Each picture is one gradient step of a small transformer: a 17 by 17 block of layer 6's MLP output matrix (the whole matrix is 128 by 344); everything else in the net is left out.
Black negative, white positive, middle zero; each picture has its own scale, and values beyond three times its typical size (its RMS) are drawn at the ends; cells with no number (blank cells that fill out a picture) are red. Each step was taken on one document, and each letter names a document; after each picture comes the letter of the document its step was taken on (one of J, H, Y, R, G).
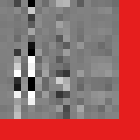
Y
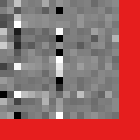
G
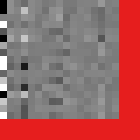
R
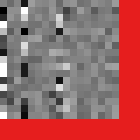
R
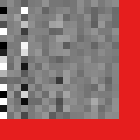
R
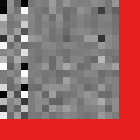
R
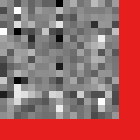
G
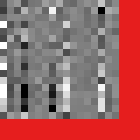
R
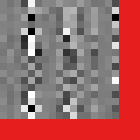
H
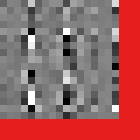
H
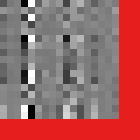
H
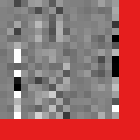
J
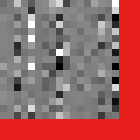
Y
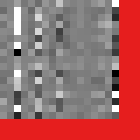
J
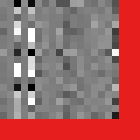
Y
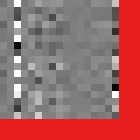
J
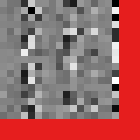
H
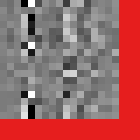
H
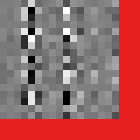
H
